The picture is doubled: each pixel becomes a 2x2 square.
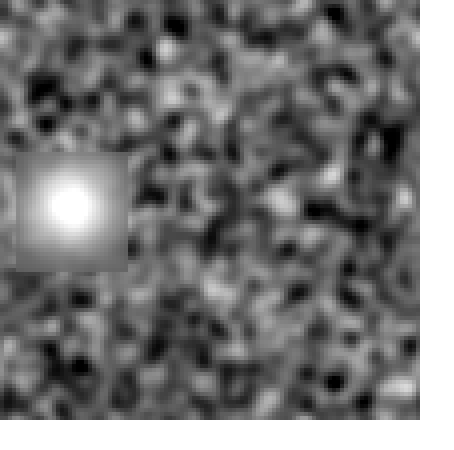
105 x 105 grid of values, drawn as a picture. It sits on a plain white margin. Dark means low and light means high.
Average level on the scale: 40%. Ninth with the highest average: middle left. Stripes: none. Lone odd cells: none. Bumps: one, in the middle left. Odd patch: calmer, in the middle left. Calmest part: middle left.
